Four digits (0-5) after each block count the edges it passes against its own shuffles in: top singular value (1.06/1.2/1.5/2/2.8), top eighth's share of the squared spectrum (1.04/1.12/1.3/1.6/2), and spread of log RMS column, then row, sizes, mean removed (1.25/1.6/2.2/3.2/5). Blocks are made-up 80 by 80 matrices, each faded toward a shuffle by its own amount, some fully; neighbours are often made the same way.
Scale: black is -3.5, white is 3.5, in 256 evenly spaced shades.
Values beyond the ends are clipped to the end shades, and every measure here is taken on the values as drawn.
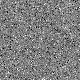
0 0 0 0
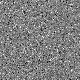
1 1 0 0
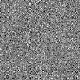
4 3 2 1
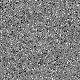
0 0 0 0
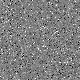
0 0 0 0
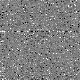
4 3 1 1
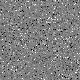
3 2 0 0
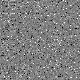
3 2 0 1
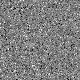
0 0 0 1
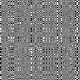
5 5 4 3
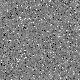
1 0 0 0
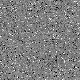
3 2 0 0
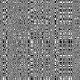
5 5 4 3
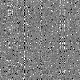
4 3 2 0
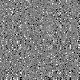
4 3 2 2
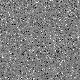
2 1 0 0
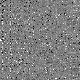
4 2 1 1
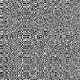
5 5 3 3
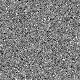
0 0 0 0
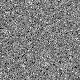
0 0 0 0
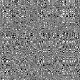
4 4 2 3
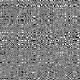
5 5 2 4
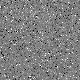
0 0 0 0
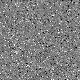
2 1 0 0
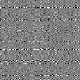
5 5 2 3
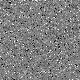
1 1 0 0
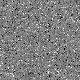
2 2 0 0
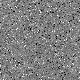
1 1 0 0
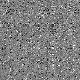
3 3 1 1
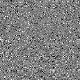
4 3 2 2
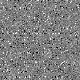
3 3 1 2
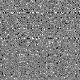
4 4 1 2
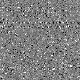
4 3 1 2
